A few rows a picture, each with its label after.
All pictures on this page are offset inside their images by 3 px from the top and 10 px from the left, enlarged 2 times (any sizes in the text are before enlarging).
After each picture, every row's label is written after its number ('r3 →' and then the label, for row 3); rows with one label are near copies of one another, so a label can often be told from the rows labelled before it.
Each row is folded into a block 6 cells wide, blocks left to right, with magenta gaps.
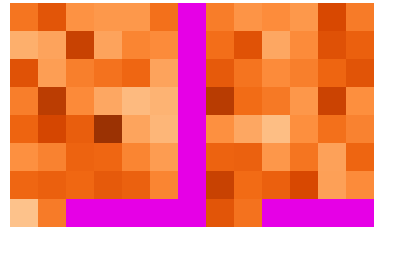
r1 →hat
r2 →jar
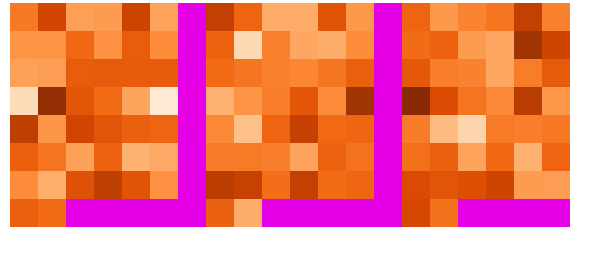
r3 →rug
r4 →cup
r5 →jar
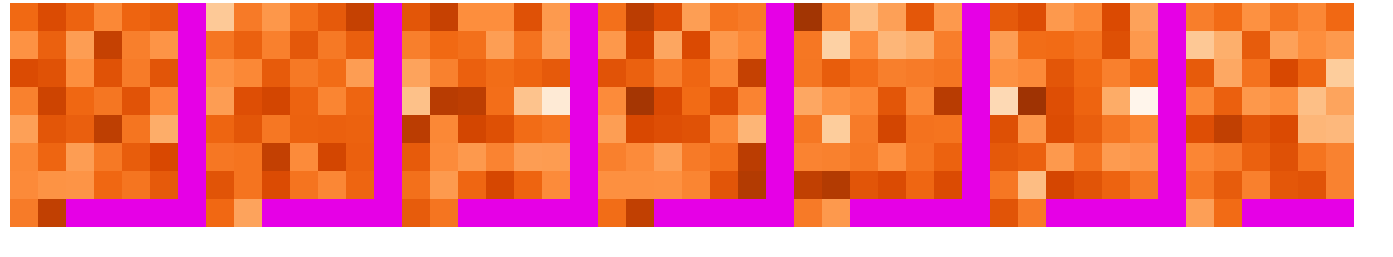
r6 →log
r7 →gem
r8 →rug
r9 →log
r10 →cup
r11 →rug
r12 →hat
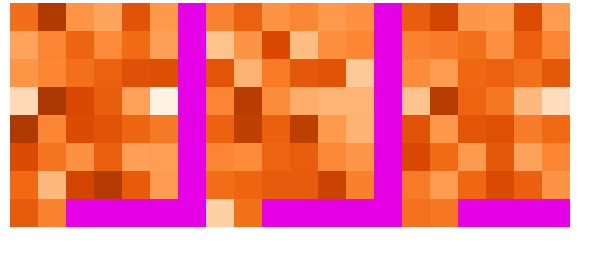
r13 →rug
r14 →hat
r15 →rug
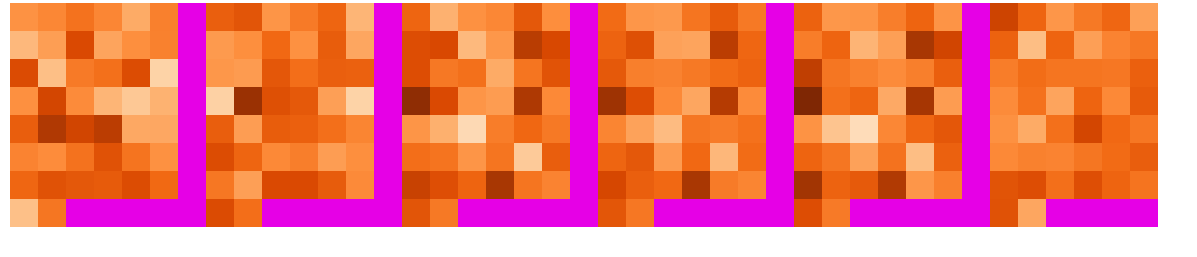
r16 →hat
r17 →rug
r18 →jar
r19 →jar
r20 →jar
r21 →cup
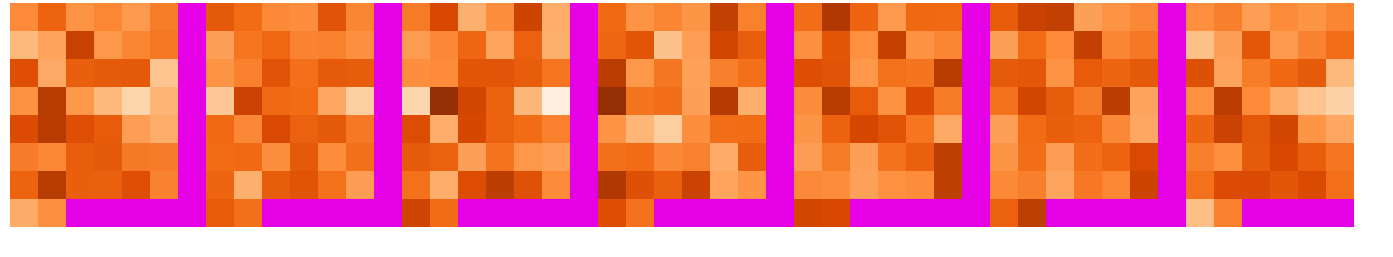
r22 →hat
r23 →rug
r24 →rug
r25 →jar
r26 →log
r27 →log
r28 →hat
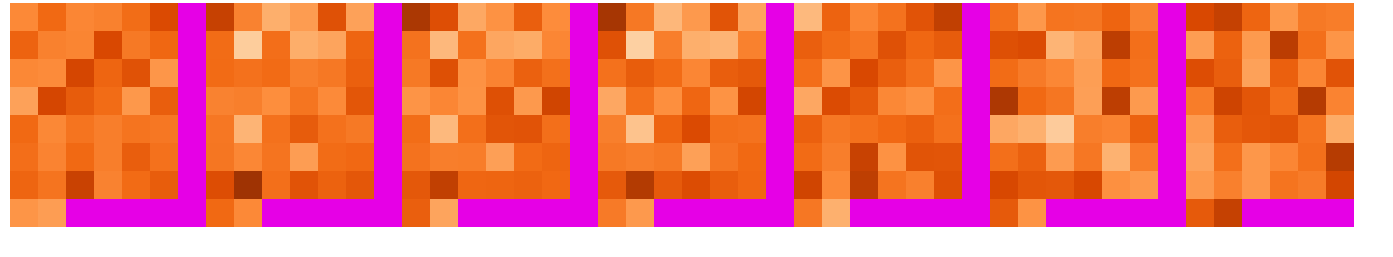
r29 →gem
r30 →cup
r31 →cup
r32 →cup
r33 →gem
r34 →jar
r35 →log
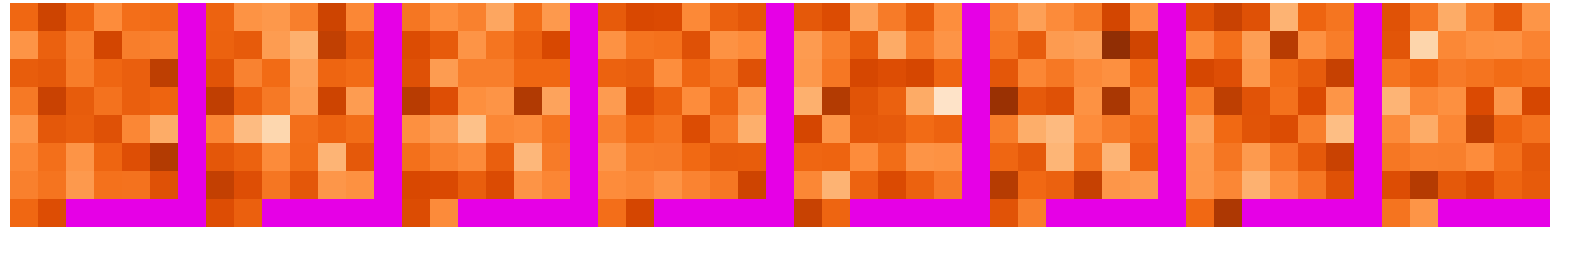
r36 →log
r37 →jar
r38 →jar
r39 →log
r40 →rug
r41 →jar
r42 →log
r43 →cup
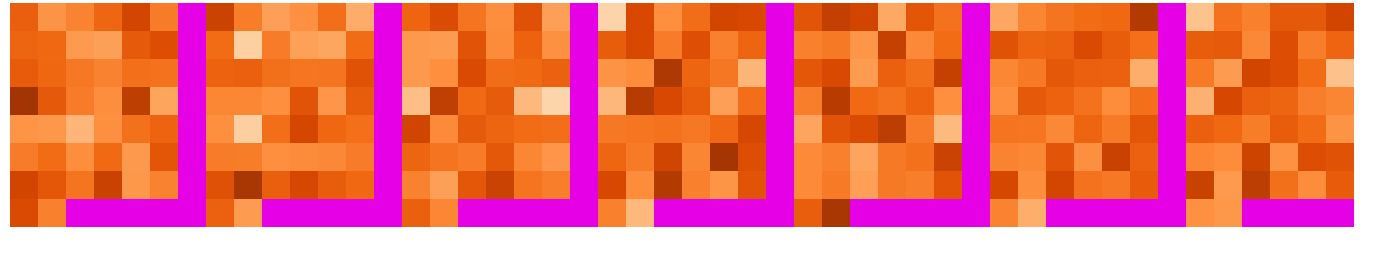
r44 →jar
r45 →cup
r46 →rug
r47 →gem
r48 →log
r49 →gem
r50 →gem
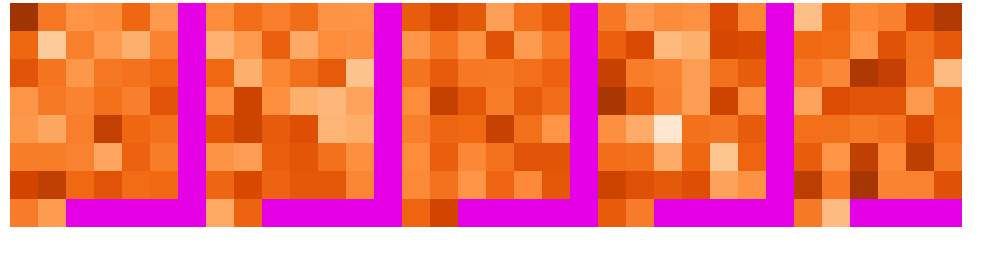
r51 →cup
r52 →hat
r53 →log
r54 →jar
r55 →gem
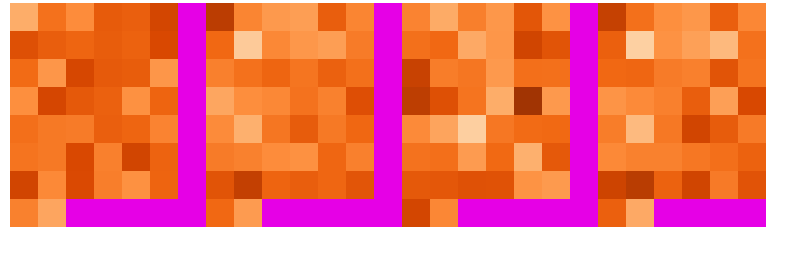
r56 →gem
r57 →cup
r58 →jar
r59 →cup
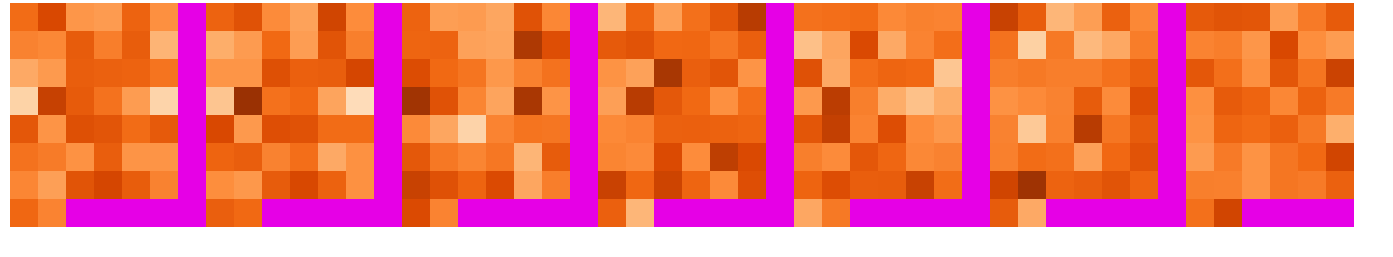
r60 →rug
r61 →rug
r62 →jar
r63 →gem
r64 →hat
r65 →cup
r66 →log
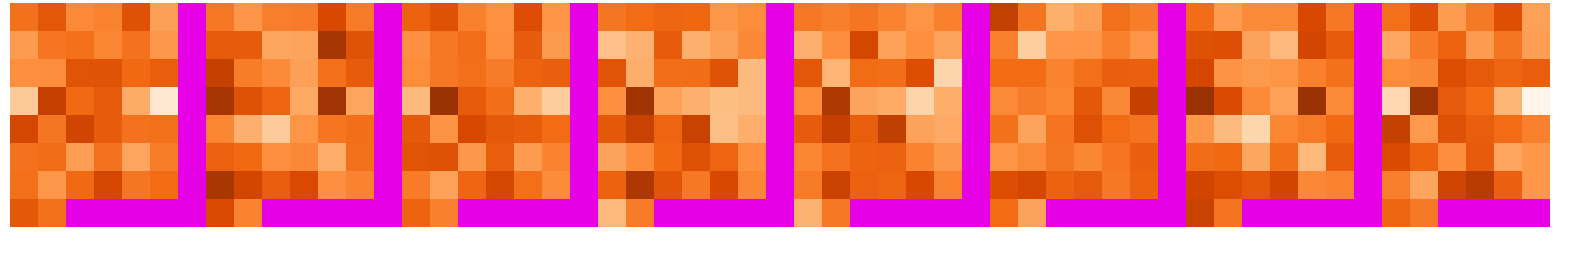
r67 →rug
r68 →jar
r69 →rug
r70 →hat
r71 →hat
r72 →cup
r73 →jar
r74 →rug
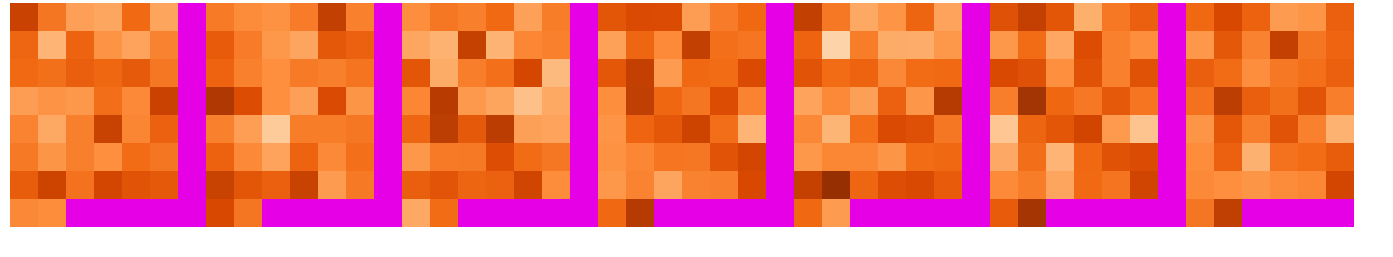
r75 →cup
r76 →jar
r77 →hat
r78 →log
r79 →cup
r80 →log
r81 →log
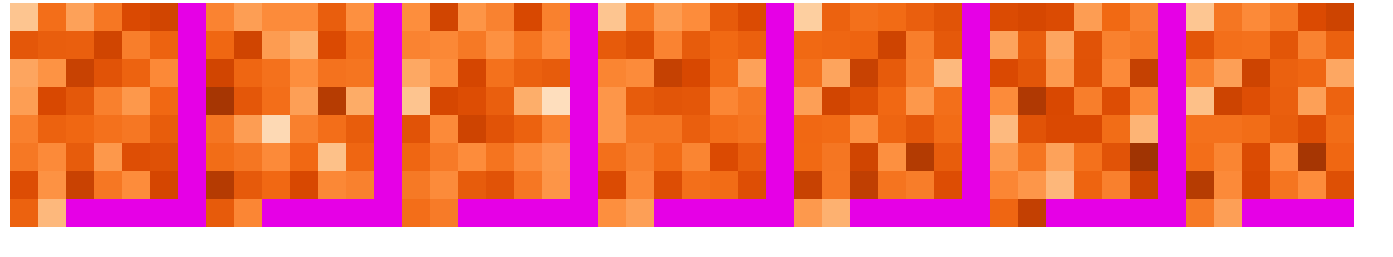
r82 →gem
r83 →jar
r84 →rug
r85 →gem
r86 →gem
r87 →log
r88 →gem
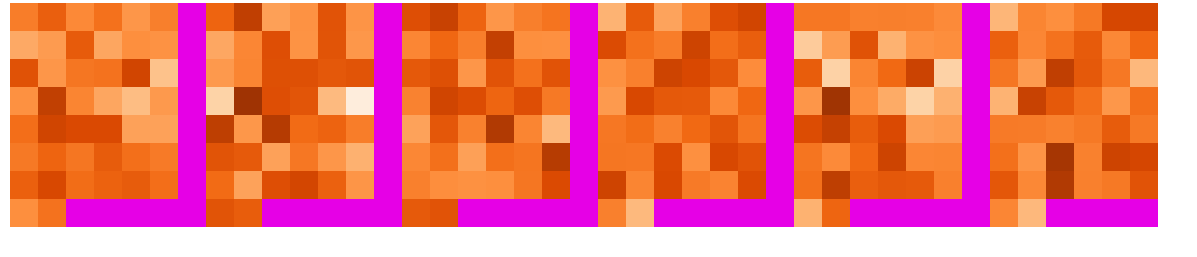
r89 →hat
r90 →rug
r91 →log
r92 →gem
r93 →hat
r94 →gem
